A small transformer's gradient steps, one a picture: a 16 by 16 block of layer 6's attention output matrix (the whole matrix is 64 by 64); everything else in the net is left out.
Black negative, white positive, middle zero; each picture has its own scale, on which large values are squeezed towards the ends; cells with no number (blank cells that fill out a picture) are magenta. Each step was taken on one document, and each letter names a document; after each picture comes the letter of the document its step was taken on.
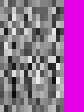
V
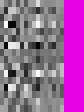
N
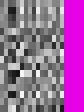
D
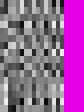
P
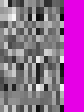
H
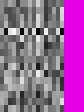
H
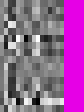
P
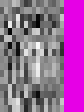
N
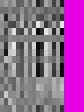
H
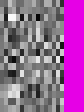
D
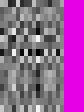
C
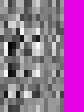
N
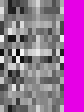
C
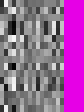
V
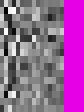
P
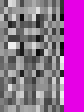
D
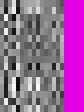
V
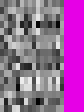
N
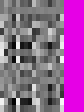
C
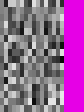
P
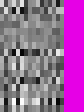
V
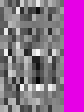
N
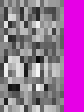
N
